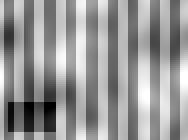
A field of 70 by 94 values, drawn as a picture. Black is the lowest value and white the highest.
The bottom left is the ninth with the lowest average. Stripes running up and down repeat 9 times from left to right. On average the colour sits 60% of the way up the scale. An odd patch, lower than its surroundings, sits in the bottom left.
